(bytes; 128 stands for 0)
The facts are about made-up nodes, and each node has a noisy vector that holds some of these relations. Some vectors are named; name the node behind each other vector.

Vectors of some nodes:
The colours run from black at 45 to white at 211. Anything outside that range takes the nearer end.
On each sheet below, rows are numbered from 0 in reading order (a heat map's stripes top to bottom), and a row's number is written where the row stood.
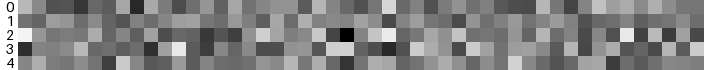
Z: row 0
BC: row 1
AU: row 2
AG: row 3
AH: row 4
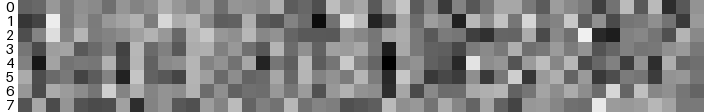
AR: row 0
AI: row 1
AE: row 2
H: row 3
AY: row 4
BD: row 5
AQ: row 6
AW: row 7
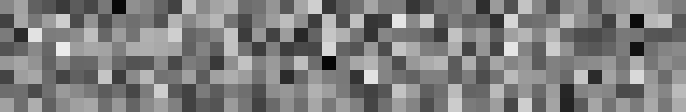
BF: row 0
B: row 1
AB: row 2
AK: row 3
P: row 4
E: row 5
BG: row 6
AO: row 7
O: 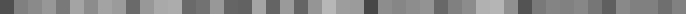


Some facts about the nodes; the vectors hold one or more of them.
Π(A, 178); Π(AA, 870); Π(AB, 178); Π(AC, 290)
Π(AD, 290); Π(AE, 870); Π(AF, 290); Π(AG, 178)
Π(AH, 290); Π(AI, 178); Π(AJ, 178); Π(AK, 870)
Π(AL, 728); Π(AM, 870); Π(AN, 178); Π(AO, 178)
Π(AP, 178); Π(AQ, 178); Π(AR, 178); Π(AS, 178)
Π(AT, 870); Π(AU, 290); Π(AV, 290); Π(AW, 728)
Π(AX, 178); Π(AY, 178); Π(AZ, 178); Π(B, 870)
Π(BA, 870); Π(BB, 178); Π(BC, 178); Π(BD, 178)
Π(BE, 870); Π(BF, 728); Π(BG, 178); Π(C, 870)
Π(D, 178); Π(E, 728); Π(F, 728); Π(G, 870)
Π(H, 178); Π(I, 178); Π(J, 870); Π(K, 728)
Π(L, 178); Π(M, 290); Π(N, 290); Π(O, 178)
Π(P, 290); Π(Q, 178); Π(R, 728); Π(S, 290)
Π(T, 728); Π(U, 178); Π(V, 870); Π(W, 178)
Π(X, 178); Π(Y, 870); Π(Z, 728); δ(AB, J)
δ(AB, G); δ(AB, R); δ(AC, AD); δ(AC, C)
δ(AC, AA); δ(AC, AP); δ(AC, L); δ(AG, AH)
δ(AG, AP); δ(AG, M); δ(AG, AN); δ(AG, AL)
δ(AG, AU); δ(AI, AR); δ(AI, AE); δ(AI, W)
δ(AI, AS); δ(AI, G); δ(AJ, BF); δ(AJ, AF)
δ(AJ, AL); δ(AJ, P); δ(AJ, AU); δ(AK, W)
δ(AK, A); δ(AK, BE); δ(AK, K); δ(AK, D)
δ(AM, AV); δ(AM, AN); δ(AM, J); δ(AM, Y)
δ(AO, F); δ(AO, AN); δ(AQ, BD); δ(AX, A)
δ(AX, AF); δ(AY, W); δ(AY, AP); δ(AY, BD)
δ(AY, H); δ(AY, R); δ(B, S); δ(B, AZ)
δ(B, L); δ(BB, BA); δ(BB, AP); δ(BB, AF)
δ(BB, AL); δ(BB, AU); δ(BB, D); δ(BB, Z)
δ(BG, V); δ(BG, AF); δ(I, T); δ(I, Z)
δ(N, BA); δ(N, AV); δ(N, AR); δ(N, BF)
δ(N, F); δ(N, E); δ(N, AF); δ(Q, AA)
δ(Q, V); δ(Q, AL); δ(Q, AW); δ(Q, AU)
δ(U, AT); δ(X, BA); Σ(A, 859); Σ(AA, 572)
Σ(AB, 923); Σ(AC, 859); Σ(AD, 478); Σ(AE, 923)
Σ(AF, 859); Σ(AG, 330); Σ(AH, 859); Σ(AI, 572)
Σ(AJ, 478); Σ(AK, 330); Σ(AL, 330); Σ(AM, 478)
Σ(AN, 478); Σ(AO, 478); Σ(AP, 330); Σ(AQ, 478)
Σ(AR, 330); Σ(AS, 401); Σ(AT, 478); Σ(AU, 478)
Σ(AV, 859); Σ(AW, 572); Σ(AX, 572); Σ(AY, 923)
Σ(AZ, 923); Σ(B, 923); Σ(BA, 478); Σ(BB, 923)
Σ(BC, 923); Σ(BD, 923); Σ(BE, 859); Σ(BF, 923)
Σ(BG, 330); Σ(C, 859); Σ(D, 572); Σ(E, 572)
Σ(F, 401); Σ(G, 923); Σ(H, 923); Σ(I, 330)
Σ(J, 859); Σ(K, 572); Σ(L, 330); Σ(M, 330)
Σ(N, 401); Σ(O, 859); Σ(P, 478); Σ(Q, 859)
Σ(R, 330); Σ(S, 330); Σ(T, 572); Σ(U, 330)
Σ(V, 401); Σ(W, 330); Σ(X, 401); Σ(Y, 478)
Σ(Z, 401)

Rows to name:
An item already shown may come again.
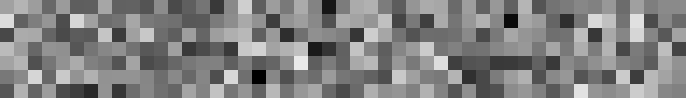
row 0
P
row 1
AN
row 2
E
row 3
AD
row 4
V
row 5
AM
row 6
AW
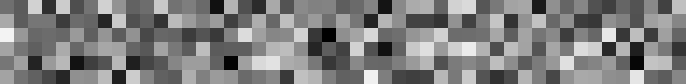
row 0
N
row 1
BD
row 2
AU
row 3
AC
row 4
S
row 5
F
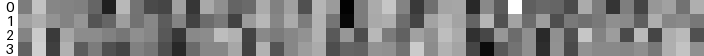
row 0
AF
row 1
P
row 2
C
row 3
AA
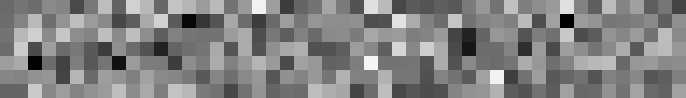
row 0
R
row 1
AJ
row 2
Y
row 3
AA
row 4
AL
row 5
A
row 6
AS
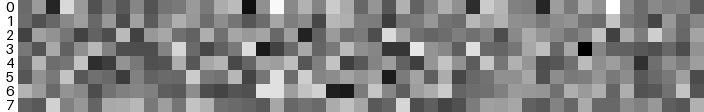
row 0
L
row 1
U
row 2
E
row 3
BB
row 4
M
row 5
AZ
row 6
AD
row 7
AS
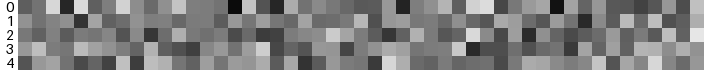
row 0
N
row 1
D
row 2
X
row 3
BA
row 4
E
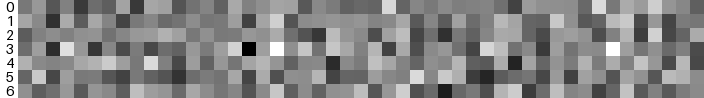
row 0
T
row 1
AP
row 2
AR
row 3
L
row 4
AT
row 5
AA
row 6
W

